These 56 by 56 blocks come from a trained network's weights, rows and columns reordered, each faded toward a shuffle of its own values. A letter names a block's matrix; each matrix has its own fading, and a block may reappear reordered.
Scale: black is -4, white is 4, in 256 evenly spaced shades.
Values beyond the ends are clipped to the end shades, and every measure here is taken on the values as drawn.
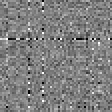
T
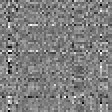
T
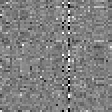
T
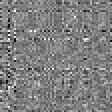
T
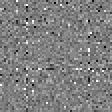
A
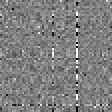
T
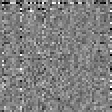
T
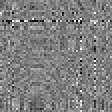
T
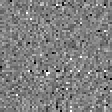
A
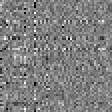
T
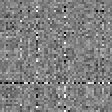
T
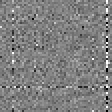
T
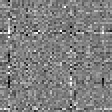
T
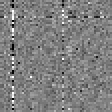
T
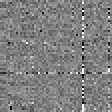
T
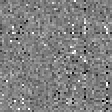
A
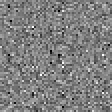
A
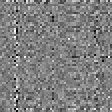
T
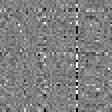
T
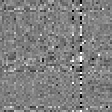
T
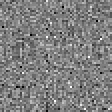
A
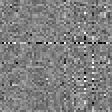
T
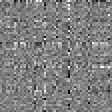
T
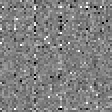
A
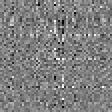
T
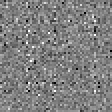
A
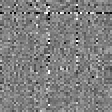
T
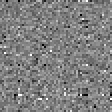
A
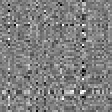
T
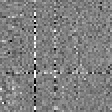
T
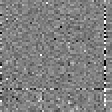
T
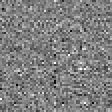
A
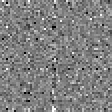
A
